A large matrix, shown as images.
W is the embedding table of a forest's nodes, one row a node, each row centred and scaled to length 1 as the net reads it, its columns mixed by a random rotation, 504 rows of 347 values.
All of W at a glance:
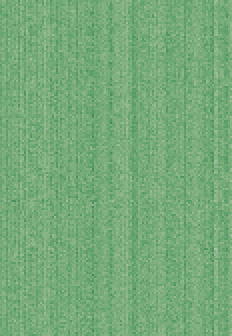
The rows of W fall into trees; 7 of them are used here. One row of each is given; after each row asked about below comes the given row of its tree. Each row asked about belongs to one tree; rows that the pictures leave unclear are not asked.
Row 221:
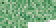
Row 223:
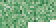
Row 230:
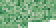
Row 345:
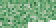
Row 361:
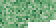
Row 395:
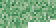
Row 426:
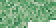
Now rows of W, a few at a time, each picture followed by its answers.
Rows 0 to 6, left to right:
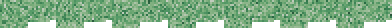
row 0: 361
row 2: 395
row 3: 361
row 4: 230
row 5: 395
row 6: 395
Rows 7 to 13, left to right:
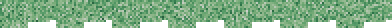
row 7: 230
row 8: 395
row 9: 230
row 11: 221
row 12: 221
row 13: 395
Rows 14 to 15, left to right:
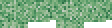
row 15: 230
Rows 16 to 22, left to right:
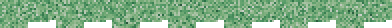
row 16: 221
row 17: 223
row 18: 361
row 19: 426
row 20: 230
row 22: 223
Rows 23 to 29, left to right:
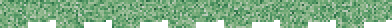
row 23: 345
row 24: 223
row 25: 230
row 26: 221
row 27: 395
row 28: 395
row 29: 230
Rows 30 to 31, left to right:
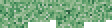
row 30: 361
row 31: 395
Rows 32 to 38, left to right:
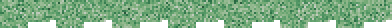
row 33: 221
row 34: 395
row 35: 223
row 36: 345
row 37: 221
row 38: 361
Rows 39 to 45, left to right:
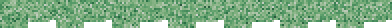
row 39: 230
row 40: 221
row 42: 426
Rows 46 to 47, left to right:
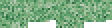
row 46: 230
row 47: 345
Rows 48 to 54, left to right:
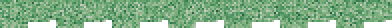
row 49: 345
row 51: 221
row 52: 230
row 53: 230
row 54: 345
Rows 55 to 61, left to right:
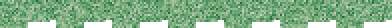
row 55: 395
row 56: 426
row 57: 221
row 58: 230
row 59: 221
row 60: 395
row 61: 395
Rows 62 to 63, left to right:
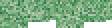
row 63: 221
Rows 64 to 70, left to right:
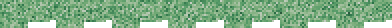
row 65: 230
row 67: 221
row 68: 230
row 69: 230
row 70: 395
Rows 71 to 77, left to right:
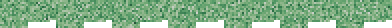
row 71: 395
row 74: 223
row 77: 230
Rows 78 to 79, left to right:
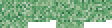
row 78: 230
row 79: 395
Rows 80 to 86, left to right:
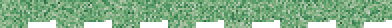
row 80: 223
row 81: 221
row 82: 223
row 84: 230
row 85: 221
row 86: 395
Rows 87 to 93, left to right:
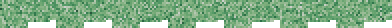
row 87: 223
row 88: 223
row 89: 221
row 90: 426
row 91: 230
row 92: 223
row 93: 395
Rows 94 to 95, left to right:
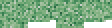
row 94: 230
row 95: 345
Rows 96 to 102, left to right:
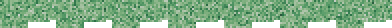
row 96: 395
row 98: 361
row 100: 395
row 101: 426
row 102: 395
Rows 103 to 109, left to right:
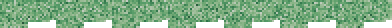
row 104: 361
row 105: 361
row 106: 230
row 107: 230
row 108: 230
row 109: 361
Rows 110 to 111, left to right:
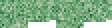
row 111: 361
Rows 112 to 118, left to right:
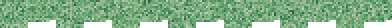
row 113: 230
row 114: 395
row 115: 230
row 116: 361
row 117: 395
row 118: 221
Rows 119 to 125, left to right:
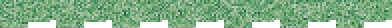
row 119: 230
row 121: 395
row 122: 395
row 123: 223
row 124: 345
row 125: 426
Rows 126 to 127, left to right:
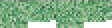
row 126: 395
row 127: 395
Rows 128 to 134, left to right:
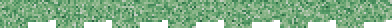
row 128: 221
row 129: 230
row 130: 223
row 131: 361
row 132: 345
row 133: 426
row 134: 221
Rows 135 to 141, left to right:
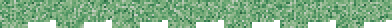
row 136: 221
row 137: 223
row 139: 223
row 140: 230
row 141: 230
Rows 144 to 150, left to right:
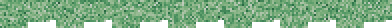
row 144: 345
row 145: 221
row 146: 426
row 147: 230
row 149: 395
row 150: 221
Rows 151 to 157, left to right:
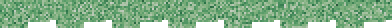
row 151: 361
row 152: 221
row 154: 395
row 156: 395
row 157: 345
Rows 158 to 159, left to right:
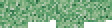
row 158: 395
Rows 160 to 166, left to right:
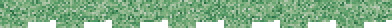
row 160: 395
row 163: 395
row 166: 345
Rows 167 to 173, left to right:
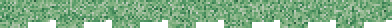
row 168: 230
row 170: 223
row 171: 345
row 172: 361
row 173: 426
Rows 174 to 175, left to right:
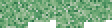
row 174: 361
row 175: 426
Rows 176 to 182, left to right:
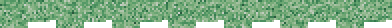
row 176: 345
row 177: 223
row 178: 230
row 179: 395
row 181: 395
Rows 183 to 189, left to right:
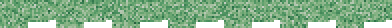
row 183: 221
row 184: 395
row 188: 426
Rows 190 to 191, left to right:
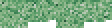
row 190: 221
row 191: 345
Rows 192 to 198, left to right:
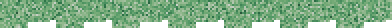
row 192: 221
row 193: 426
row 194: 395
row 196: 223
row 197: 230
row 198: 361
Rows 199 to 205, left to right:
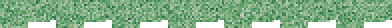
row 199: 395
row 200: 230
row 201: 230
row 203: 221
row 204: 426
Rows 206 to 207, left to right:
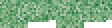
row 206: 221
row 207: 223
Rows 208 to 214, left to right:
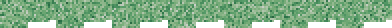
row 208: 426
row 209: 361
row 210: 230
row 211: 230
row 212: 345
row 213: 395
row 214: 361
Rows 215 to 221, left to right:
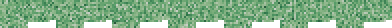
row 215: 221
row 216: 230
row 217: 361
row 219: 426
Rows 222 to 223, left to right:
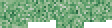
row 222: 395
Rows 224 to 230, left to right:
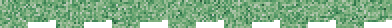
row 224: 221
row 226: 361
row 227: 395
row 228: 230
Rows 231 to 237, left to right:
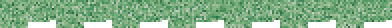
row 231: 395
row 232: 223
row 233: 221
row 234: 230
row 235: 221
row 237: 221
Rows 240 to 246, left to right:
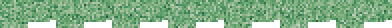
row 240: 230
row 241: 230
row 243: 223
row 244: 361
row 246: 221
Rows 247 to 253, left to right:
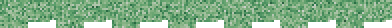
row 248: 426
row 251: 223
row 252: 221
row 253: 345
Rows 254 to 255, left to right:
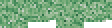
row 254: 221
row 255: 345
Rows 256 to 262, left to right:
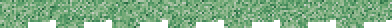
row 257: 230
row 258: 361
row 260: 395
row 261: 345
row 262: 221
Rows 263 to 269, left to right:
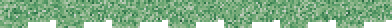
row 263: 223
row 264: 395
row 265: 395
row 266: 395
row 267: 221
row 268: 221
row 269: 395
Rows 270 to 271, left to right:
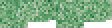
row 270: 221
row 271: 361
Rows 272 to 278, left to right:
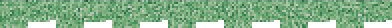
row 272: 395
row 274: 395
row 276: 230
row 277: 426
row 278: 223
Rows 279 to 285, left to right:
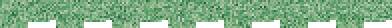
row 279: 395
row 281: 230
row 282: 395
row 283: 426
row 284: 345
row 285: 230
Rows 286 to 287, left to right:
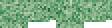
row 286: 230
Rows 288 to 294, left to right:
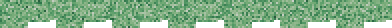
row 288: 361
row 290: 221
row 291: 230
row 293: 395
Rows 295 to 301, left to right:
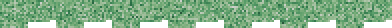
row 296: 395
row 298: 395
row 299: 223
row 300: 361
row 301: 361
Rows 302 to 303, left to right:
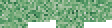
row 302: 361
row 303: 223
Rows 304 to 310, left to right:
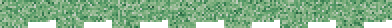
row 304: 221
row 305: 221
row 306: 426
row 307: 395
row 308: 395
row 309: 223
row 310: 345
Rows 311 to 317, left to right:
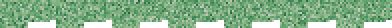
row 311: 361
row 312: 361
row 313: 395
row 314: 221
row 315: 221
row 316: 345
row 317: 221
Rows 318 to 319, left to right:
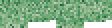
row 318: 221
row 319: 345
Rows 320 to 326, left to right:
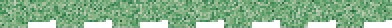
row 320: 230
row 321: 230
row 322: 345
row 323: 230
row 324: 426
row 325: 221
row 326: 426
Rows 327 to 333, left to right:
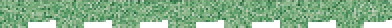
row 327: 230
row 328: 221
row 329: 395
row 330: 230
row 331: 221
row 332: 230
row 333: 221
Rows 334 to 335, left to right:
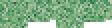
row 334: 361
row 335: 221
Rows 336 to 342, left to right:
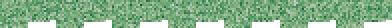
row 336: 395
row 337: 361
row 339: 223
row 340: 221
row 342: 230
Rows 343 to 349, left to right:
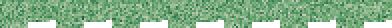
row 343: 230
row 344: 361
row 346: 230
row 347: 221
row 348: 223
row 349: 345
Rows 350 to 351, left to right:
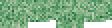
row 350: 230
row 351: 230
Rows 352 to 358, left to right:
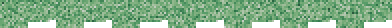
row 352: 221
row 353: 230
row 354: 230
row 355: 221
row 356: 221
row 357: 230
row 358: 223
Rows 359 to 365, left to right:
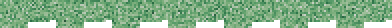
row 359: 221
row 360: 345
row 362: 395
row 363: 361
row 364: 223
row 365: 395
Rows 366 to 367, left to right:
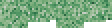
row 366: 223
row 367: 221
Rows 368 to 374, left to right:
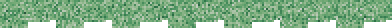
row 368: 395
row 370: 395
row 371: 345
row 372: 230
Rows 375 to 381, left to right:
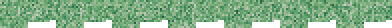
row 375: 221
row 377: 230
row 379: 395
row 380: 223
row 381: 230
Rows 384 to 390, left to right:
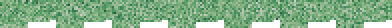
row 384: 395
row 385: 426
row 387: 221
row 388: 221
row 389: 230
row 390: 230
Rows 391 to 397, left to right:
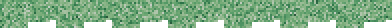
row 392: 230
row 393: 345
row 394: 361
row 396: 395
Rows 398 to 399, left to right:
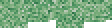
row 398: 221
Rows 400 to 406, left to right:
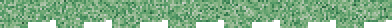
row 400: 230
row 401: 221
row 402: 361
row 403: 230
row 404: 426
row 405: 395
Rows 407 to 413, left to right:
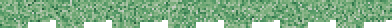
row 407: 230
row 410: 223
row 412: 361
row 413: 221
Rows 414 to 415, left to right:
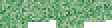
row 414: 230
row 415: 395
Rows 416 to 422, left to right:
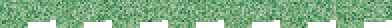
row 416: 361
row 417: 221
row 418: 230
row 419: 223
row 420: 221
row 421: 361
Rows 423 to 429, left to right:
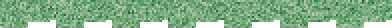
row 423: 395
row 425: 223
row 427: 361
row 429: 395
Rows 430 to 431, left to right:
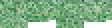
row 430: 221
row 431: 345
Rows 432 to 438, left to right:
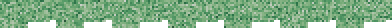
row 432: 230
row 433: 345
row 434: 395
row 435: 345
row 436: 230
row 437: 221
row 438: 230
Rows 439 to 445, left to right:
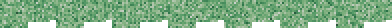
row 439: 223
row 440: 361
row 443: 395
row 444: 221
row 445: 426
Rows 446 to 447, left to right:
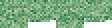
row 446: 230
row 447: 230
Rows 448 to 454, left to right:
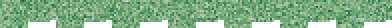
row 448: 223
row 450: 361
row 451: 345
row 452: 395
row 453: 426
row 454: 395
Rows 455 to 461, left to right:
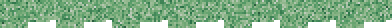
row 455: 361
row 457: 221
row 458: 230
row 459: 223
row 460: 230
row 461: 395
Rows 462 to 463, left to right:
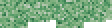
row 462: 345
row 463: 361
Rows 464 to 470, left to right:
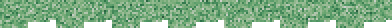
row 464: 395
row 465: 221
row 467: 361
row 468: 395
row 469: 230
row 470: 223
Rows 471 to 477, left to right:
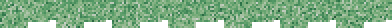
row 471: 426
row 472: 221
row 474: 395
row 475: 221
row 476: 221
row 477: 426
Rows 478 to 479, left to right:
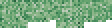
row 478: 221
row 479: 230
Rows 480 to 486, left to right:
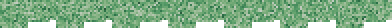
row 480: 230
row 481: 230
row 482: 426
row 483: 395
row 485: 223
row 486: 361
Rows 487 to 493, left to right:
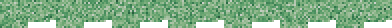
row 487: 230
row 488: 221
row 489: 223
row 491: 221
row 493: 230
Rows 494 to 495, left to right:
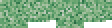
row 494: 345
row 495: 345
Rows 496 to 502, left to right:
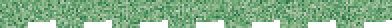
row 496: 361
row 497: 221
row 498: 230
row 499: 230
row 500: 395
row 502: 230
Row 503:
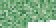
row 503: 345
